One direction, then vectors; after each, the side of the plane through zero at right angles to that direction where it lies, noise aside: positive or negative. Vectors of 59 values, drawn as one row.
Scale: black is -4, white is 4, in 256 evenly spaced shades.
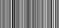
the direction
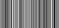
negative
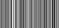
negative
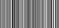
positive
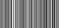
negative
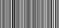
positive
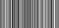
positive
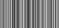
positive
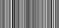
positive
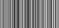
positive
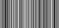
negative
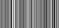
negative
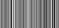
negative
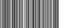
positive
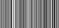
negative
